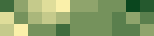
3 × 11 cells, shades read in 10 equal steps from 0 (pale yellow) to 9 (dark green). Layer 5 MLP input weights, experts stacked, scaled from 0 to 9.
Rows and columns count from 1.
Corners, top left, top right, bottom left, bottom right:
7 8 2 4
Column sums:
10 9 10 8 10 14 14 15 17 19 18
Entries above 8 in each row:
1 0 0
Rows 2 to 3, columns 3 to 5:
3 2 3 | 5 5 7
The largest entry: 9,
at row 1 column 10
